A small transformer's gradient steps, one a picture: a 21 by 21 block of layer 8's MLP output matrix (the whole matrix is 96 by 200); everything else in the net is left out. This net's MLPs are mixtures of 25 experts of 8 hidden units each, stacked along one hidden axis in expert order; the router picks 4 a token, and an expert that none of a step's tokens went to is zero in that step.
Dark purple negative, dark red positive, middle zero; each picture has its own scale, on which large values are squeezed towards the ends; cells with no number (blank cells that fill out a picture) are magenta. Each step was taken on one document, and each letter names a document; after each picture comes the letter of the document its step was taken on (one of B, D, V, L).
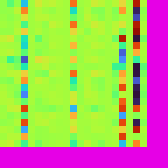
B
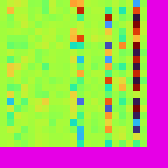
B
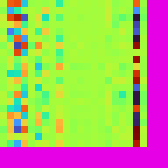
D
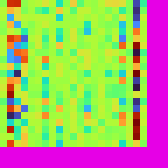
D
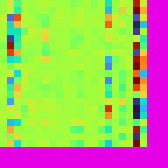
B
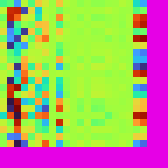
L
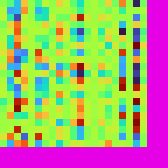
D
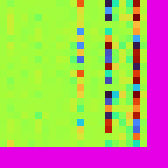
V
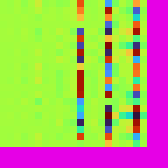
V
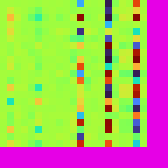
V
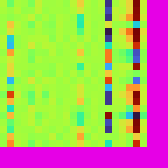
V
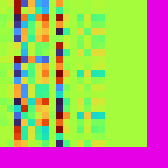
L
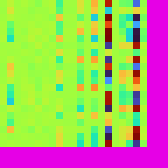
V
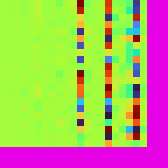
V
